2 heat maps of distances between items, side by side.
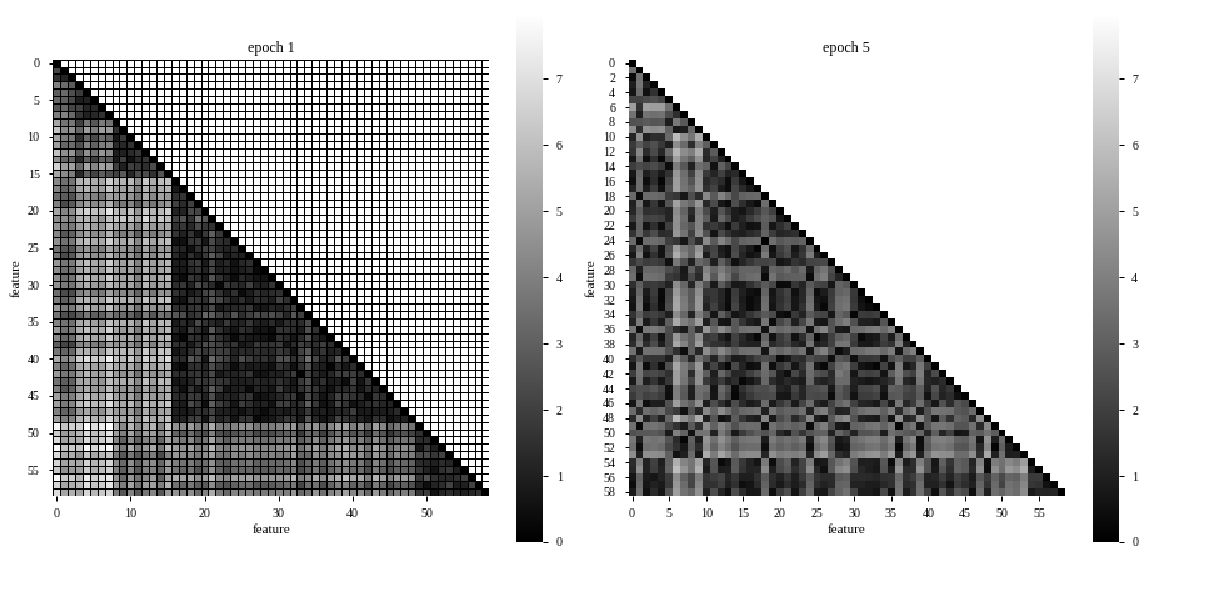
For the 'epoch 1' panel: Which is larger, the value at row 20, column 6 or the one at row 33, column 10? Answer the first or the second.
the first
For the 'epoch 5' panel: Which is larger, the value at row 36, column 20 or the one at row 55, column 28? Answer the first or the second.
the second
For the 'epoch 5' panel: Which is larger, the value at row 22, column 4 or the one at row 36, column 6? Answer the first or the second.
the second
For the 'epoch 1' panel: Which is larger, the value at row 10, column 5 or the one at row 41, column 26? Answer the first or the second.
the first
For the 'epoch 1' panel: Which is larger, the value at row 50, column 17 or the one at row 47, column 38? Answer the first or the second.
the first
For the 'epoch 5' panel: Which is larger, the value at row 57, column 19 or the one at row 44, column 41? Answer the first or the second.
the second
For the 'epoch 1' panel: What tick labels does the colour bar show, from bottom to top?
0, 1, 2, 3, 4, 5, 6, 7
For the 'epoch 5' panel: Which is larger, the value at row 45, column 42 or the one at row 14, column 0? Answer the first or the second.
the second
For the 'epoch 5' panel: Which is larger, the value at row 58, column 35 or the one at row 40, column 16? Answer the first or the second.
the second
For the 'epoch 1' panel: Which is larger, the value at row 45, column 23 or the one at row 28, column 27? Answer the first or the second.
the first
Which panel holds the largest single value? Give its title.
epoch 1
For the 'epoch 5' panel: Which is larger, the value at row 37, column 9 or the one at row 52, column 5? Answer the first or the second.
the first
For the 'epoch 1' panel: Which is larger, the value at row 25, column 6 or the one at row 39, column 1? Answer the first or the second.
the first
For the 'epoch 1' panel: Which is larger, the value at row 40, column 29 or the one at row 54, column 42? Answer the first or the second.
the second
